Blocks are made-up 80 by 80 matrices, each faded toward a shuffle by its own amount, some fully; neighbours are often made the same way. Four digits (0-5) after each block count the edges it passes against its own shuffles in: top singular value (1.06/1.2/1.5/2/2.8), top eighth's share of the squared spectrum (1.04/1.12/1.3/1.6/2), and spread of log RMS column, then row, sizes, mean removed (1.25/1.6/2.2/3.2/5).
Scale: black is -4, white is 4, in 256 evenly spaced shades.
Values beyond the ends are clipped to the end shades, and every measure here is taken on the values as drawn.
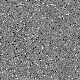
2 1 0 0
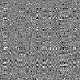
5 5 3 3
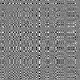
5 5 4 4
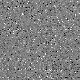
3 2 0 1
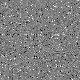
3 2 0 1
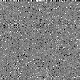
4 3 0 2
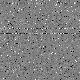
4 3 0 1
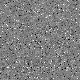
2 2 0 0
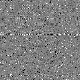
3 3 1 1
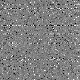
4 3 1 2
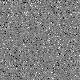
1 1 0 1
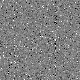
2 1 1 0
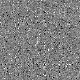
2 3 2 1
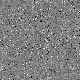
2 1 0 0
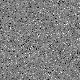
0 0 0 0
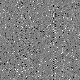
3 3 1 0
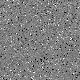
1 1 0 0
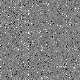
3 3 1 1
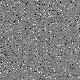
2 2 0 0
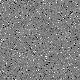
0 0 0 0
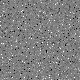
1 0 0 0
